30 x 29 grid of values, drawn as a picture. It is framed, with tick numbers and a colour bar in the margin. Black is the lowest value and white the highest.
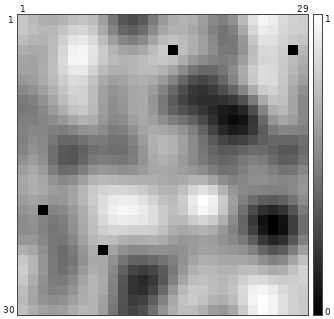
Slope: none. Mirror symmetry: none. Grain: blotchy. Lone odd cells: 4, each lower than its neighbours.
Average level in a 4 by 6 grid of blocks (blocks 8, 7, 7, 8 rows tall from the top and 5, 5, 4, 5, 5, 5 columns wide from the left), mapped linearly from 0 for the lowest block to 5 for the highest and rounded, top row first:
453335 / 233202 / 345431 / 331344
